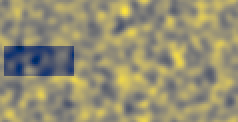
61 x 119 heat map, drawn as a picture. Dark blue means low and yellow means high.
There are no regular stripes. The middle left is the ninth with the lowest average. Values change most from cell to cell in the middle left. An odd patch, lower than its surroundings, sits in the middle left.
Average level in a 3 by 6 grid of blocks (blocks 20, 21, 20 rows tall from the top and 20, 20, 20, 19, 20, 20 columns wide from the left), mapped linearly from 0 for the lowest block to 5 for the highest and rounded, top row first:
444445
014554
444544
